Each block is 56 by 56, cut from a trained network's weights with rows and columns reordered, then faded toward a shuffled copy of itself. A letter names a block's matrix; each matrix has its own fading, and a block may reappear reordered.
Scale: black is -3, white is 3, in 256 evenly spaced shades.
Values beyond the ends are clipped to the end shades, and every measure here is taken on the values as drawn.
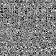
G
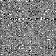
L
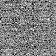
G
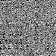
G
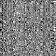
L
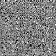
G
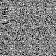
G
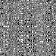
L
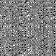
L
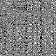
L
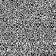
G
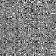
L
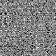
G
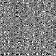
L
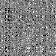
L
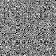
G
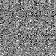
G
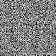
G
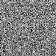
G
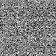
G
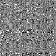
L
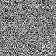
G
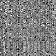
L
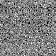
G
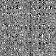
L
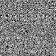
G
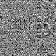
G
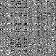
L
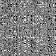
L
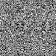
G
